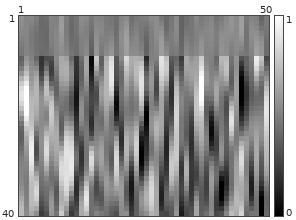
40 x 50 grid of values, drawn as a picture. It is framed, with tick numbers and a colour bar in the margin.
Grain: streaks running down. Ninth with the lowest average: bottom right. Average level on the scale: 50%. Seam: horizontal, 20% of the way down, the top part calmer. Mirror symmetry: none.
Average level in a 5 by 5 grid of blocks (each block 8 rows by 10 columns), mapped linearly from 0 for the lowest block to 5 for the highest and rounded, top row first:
22223
31432
50122
53013
42100
